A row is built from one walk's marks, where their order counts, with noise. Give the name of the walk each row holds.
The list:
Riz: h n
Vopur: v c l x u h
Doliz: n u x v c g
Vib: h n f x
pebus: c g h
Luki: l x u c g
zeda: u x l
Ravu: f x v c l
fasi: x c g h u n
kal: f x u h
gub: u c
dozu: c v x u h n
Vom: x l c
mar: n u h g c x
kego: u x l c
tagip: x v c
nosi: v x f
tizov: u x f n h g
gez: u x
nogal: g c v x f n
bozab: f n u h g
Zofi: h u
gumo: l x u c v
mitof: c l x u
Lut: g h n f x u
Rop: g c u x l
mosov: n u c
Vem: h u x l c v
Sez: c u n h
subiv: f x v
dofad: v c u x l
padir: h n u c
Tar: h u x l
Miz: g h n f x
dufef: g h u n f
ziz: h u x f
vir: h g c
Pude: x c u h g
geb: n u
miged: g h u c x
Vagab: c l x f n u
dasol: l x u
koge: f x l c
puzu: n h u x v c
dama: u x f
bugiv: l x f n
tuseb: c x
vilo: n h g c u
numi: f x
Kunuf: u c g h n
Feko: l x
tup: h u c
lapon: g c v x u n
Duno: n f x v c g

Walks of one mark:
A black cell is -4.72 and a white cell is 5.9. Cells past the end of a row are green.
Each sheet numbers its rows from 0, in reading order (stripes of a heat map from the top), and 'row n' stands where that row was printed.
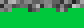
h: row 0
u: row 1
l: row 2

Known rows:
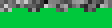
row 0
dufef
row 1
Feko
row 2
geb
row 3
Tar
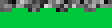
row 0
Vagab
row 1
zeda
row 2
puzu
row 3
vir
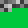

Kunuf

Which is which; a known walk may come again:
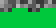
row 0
Duno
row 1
gez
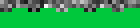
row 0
Doliz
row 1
kego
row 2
dufef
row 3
tuseb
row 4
dozu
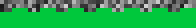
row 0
Vopur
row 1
subiv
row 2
padir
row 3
dasol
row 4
tizov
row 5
bozab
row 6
Tar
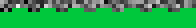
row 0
tagip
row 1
mitof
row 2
Luki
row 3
vir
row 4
geb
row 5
Pude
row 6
mosov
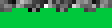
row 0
Vagab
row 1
dofad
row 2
zeda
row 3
lapon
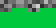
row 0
kal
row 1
fasi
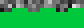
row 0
gub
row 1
ziz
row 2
Rop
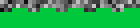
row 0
puzu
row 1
nosi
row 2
dama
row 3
miged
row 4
Kunuf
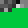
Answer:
Feko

